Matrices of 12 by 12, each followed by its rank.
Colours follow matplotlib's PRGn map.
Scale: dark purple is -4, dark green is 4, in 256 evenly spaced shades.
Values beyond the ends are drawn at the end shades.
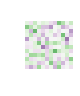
full rank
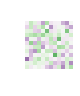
full rank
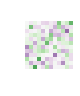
full rank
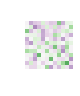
full rank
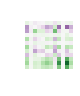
two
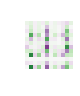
two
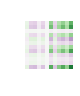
one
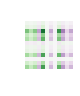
one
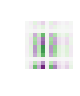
one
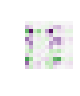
two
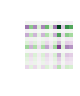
one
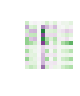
two
